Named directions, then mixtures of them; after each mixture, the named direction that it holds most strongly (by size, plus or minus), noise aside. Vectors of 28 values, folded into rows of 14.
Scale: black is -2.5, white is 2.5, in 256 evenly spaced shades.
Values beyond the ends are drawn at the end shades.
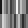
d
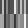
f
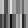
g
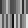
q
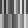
f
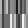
d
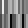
g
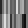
d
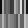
f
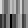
g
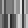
g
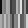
q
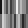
d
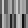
d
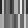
f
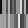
d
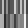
f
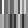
d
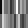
d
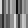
d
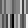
q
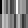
d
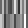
f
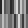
d
